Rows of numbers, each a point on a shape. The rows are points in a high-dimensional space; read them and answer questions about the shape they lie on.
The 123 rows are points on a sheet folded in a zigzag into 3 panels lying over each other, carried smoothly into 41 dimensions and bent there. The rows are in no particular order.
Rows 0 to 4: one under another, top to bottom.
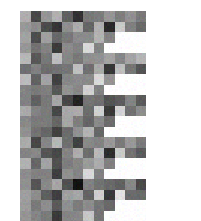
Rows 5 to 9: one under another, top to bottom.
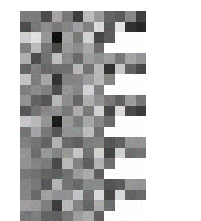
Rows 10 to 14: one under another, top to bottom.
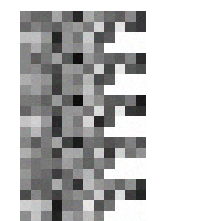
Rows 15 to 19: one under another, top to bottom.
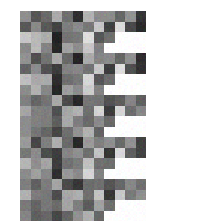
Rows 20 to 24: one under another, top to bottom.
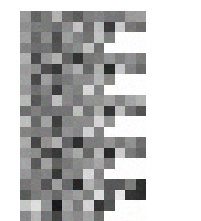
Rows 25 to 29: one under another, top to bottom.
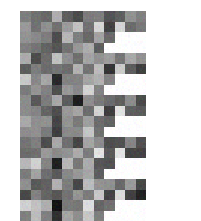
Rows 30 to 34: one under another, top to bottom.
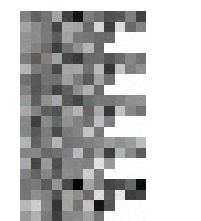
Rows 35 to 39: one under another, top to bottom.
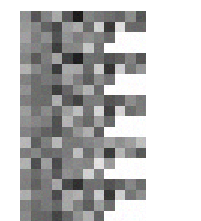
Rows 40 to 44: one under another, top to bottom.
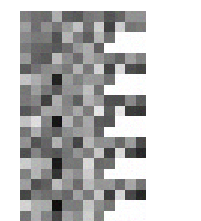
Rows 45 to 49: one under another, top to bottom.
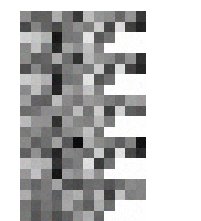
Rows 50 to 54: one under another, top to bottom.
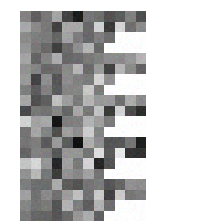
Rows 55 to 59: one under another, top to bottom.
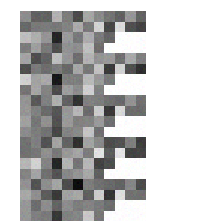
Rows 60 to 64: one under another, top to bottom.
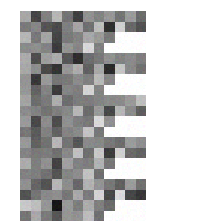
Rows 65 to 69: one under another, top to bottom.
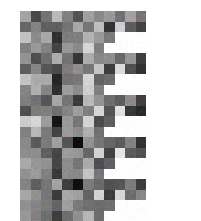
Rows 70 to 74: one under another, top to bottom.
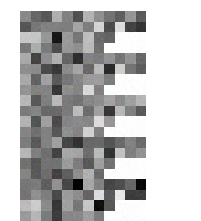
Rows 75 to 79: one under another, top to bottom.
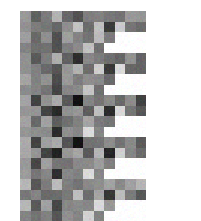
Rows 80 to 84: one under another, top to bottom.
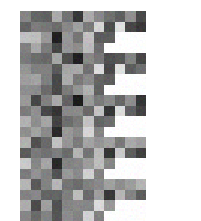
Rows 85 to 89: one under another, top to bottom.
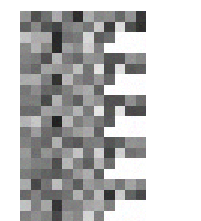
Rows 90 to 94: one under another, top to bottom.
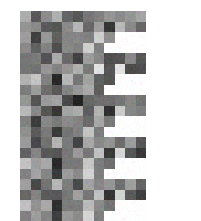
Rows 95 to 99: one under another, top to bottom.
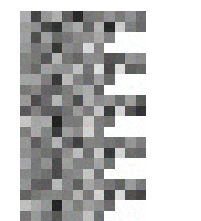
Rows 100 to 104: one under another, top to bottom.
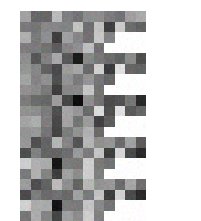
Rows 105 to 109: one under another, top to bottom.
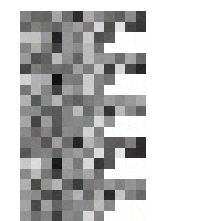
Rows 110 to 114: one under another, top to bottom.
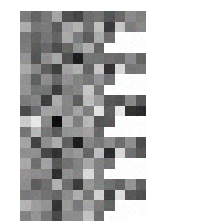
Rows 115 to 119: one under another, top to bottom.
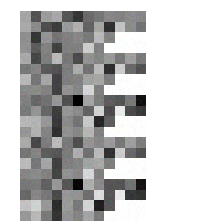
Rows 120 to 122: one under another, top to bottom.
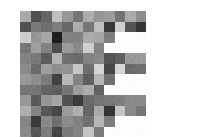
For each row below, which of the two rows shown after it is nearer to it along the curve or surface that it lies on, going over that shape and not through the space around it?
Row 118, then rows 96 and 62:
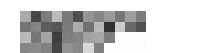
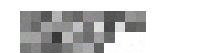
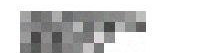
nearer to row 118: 62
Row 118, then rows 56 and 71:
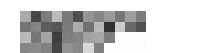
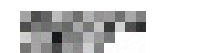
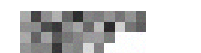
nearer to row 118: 71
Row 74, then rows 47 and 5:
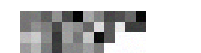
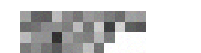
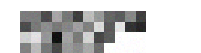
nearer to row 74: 5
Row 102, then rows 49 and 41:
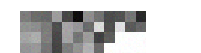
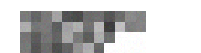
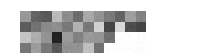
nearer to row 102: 49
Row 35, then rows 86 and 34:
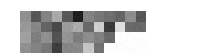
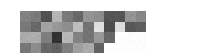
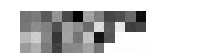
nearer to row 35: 34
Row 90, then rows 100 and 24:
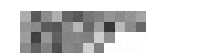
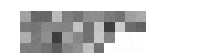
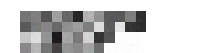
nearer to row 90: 100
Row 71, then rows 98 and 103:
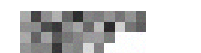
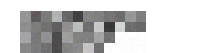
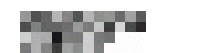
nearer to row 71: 103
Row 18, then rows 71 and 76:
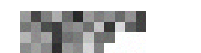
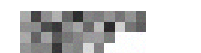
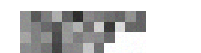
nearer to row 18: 71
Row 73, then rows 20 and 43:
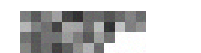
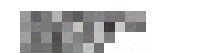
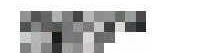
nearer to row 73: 20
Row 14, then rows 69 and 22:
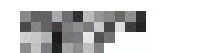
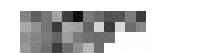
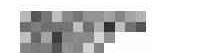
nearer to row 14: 22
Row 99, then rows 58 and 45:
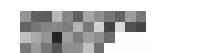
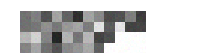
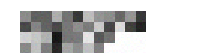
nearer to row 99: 58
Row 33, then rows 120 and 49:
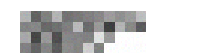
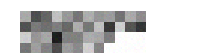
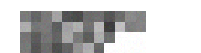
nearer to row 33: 120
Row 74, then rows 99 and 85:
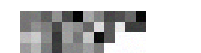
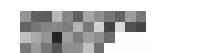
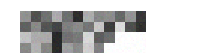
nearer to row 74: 99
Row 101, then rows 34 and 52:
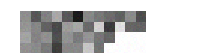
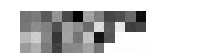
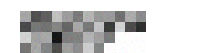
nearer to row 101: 34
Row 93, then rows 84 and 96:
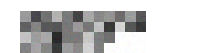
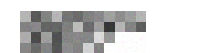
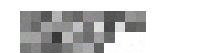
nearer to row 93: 84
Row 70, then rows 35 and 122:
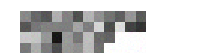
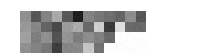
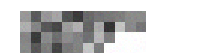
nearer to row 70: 35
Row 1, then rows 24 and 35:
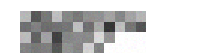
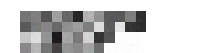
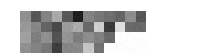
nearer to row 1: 35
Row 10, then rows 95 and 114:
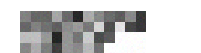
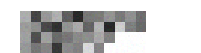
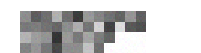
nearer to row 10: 114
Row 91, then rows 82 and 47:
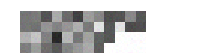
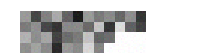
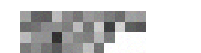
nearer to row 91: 47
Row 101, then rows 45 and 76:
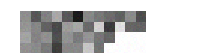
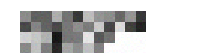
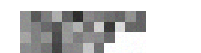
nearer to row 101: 76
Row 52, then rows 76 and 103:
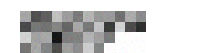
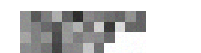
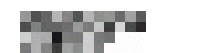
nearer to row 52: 103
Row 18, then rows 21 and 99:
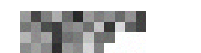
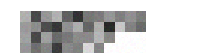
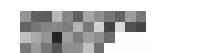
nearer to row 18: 21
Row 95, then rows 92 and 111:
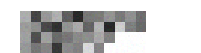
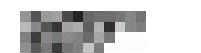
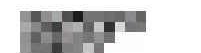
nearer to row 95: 92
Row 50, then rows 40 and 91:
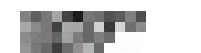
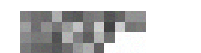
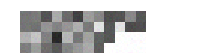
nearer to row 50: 40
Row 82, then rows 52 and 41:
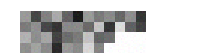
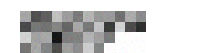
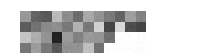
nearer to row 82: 52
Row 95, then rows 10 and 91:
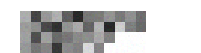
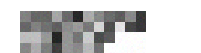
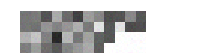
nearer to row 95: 10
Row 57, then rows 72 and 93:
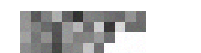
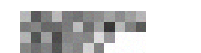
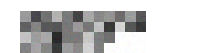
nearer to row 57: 72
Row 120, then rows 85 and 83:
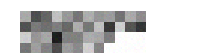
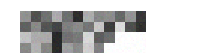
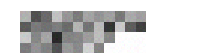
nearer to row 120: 83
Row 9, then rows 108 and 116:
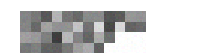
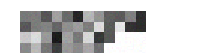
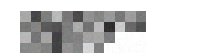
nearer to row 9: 108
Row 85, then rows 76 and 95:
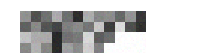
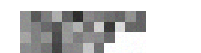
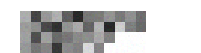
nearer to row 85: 95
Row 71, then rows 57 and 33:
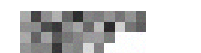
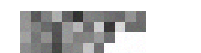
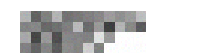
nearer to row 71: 33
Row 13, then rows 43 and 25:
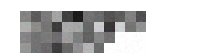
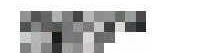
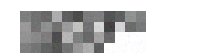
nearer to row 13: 25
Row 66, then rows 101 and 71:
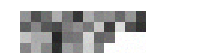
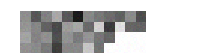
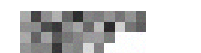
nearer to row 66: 71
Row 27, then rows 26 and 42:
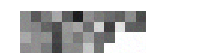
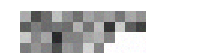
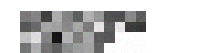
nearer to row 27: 42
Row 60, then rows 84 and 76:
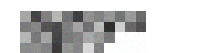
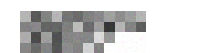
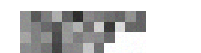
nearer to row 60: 84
